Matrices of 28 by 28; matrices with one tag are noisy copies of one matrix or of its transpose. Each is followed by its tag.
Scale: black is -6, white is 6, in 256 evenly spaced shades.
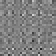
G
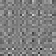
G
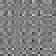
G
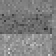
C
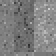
C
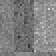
C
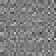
G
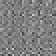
G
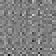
G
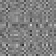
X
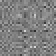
X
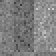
C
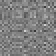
X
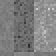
C
